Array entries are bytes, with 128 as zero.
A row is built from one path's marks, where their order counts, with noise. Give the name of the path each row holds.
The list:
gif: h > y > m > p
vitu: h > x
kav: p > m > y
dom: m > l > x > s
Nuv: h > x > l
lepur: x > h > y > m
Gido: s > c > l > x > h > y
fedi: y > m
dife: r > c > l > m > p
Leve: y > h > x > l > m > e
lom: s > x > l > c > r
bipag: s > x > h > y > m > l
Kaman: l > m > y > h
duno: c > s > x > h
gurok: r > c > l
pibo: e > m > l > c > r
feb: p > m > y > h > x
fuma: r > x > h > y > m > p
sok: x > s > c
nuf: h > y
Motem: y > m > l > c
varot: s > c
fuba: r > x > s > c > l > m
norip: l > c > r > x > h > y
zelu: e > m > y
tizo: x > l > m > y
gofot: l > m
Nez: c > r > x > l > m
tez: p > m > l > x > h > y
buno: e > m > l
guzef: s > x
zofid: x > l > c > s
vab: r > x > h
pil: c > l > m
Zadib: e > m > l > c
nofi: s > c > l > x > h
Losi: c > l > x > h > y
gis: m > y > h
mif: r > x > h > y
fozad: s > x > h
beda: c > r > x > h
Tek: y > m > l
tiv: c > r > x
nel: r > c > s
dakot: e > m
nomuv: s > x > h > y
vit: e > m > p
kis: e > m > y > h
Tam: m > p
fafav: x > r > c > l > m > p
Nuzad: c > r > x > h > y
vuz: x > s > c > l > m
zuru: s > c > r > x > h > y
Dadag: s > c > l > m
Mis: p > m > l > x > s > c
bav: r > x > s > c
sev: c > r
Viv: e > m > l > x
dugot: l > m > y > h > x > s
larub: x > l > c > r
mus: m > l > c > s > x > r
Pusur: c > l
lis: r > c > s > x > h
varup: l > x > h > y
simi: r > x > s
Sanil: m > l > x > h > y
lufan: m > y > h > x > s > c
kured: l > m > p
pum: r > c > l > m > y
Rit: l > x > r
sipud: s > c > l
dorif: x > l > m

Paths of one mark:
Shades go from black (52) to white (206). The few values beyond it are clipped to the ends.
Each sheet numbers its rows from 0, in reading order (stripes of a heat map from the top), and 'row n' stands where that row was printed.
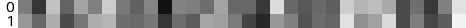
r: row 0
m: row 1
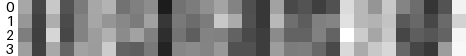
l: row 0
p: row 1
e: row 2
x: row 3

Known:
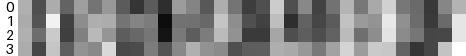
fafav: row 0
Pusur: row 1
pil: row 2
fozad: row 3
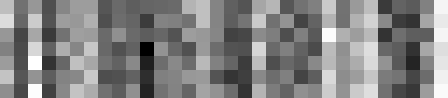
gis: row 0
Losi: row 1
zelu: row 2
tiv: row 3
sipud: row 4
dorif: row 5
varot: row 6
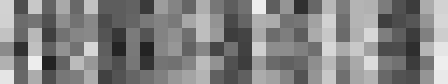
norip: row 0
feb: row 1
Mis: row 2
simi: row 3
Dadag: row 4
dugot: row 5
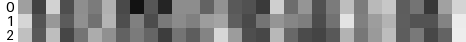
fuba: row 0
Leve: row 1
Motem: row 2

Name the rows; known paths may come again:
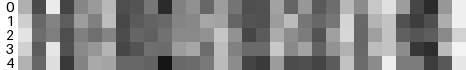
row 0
zofid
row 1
lepur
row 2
tez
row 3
Gido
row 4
pil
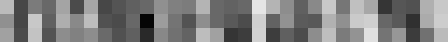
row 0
fuma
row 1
tiv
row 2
dife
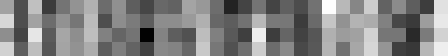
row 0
buno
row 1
varup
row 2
gurok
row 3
Losi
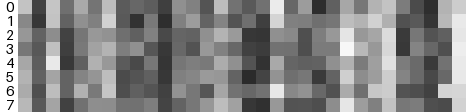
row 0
norip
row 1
simi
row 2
Tam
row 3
dakot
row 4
Dadag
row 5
dorif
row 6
Nuzad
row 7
kured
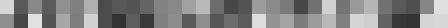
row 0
Sanil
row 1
lis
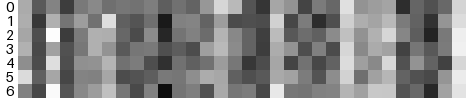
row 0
kav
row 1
Rit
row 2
sipud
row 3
fedi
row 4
pibo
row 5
dugot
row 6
nel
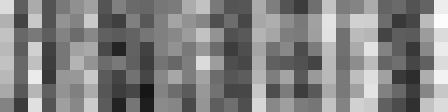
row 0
Kaman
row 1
fozad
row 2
feb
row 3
vuz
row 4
Motem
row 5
nofi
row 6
Nez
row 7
bav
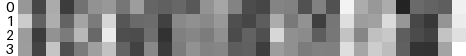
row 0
zelu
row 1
Nuv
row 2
vab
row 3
guzef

